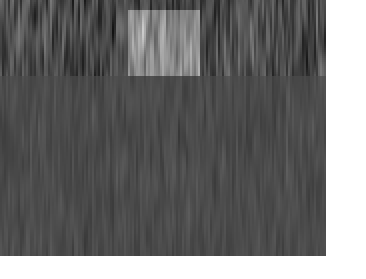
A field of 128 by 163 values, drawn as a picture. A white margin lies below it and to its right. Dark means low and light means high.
Histogram: skewed, a long tail of high values. Seam: horizontal, 30% of the way down, the bottom part calmer. Average level on the scale: 30%. Ninth with the highest average: top middle. Odd patch: higher, in the top middle.
